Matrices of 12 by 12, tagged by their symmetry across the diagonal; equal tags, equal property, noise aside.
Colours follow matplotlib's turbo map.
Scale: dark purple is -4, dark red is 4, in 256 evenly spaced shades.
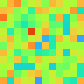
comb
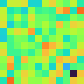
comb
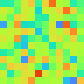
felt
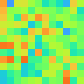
felt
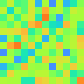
comb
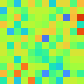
felt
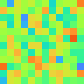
felt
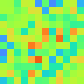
comb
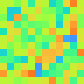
comb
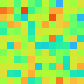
felt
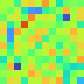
comb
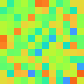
comb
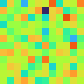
felt
